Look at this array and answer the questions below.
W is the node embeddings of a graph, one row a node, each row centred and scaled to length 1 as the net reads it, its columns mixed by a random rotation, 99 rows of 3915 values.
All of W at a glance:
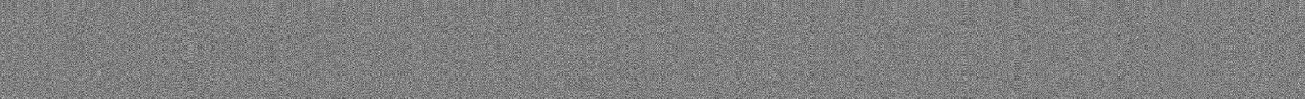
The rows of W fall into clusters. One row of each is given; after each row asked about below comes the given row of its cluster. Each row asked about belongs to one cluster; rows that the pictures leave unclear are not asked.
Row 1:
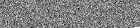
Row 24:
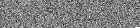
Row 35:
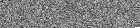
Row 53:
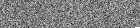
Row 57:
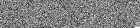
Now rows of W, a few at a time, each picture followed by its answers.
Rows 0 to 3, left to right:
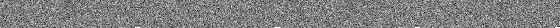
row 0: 35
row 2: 35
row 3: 24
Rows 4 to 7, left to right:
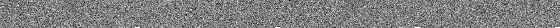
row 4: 35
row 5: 24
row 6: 35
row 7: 35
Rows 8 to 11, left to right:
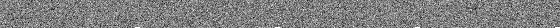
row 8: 57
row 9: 35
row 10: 57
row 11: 24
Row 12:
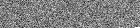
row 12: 35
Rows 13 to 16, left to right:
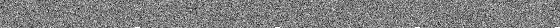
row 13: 1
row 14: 24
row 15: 35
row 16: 53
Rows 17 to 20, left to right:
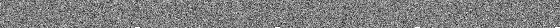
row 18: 24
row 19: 57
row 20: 24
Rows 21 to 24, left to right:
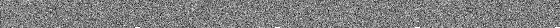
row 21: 24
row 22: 35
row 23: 1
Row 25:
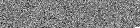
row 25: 57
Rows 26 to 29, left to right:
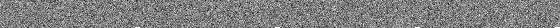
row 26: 53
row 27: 53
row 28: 35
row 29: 57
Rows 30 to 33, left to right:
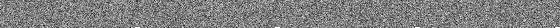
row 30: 53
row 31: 53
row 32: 24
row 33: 24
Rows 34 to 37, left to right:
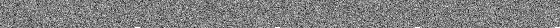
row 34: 1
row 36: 1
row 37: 1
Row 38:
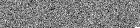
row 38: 57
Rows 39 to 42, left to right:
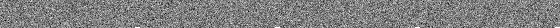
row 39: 35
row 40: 57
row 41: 53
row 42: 57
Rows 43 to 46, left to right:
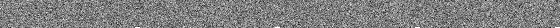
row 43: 24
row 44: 1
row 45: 53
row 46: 53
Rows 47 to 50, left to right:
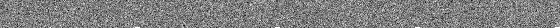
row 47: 1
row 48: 53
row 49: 53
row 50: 57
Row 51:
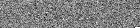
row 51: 24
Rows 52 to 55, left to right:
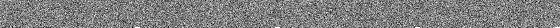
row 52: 57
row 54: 24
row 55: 1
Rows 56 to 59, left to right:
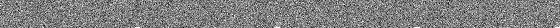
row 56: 53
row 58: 1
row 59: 57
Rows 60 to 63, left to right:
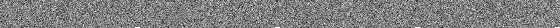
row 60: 35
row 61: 53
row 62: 53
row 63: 35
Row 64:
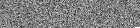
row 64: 1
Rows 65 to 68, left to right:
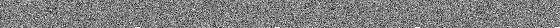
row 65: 24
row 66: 35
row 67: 57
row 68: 35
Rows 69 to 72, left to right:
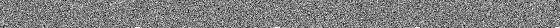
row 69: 53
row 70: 1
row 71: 24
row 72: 53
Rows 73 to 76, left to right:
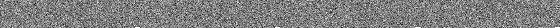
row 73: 24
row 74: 24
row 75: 24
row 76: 35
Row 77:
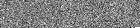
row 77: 53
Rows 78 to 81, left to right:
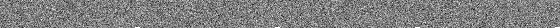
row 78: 35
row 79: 35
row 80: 35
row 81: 57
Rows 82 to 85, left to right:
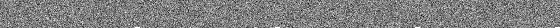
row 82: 1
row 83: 1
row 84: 57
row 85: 35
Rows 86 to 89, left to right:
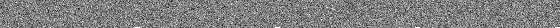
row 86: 1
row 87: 57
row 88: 35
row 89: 24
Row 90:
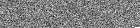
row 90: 35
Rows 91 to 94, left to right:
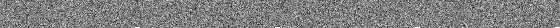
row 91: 53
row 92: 24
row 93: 1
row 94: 53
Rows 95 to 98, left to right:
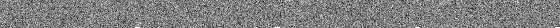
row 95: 57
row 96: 1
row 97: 24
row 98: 24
